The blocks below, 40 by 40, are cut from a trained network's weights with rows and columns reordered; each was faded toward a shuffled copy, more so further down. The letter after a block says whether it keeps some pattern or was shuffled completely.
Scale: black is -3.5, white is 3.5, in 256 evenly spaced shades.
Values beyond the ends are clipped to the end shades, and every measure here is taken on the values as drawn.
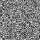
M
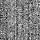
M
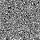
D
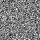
M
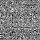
M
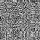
M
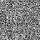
M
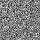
M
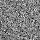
D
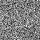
D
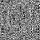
M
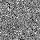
D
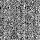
M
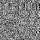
M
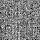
M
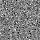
D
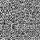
M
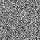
M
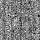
M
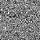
M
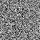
M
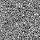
M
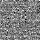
M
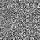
M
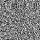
M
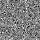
D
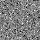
D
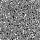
D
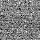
M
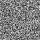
M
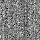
M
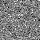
D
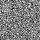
D
